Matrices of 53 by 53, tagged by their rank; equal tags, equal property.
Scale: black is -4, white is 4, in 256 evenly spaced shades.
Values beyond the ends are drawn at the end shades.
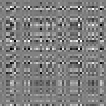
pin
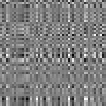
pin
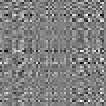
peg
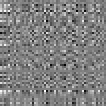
peg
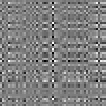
pin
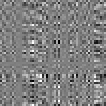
peg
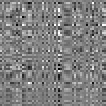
peg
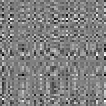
peg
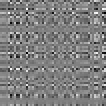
pin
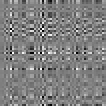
pin
